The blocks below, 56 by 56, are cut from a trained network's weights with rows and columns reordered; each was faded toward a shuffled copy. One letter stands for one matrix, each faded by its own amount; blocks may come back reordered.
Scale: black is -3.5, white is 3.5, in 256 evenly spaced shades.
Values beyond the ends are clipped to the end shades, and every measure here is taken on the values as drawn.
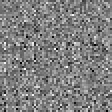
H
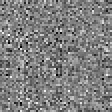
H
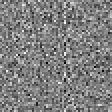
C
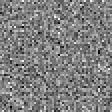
C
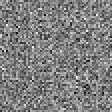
C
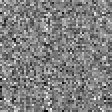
H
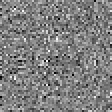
H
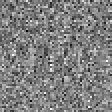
C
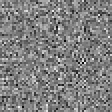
C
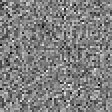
C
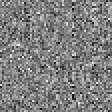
C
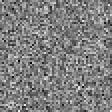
C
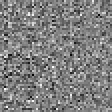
H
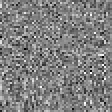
H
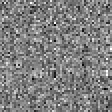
C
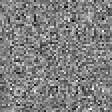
C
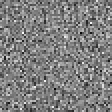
C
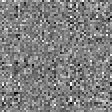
H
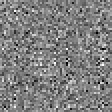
H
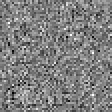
C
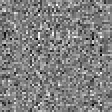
H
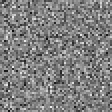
C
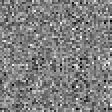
H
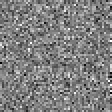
C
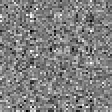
H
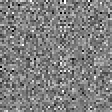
H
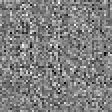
H
